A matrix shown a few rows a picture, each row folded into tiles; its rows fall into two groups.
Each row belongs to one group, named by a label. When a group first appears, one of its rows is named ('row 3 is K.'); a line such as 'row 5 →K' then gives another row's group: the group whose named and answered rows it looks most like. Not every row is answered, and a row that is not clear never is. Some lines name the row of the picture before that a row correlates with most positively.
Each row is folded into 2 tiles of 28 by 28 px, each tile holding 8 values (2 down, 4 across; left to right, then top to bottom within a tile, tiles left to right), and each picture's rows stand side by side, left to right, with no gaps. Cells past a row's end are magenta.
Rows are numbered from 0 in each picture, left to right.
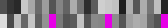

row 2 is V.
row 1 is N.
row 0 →V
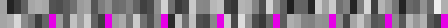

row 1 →V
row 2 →N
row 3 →N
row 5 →N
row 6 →V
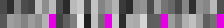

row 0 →N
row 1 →N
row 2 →V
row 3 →V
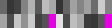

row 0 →V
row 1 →V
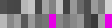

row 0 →V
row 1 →N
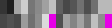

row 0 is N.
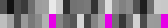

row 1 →N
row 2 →N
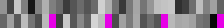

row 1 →N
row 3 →V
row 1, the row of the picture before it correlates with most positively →0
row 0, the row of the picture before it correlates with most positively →2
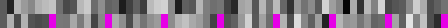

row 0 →N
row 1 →V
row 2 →N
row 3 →V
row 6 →V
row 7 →V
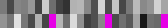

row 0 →V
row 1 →V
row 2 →N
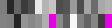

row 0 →N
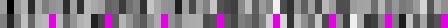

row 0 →N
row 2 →N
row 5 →V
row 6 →V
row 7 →V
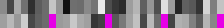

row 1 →V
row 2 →N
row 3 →N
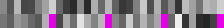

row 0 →N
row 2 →V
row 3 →N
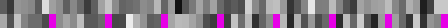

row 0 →V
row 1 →N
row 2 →V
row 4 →N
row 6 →N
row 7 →N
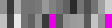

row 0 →V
